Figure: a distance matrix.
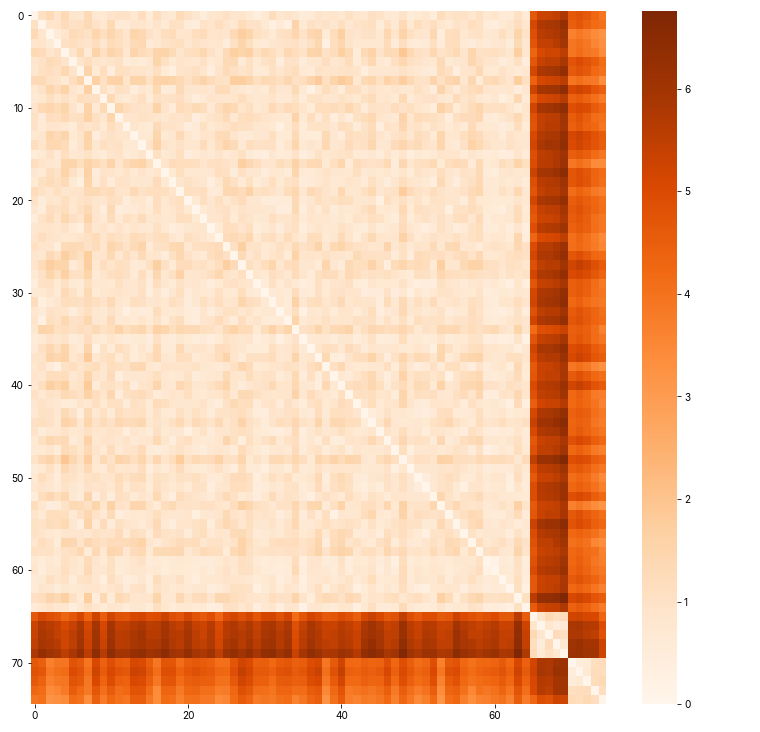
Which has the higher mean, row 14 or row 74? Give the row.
74
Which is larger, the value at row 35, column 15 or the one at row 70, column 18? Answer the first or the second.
the second
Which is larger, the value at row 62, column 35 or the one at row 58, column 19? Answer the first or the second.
the second
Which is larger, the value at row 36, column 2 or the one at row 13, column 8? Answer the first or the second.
the first
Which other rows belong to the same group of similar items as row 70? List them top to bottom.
71, 72, 73, 74
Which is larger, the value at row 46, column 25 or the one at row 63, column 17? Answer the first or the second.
the first
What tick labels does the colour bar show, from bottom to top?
0, 1, 2, 3, 4, 5, 6
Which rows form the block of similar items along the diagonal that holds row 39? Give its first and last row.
0 to 64
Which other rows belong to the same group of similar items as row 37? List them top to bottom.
0, 1, 2, 3, 4, 5, 6, 7, 8, 9, 10, 11, 12, 13, 14, 15, 16, 17, 18, 19, 20, 21, 22, 23, 24, 25, 26, 27, 28, 29, 30, 31, 32, 33, 34, 35, 36, 38, 39, 40, 41, 42, 43, 44, 45, 46, 47, 48, 49, 50, 51, 52, 53, 54, 55, 56, 57, 58, 59, 60, 61, 62, 63, 64
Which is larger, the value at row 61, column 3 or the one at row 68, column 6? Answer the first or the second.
the second
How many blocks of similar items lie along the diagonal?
3
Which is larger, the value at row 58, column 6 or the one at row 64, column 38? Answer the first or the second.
the first
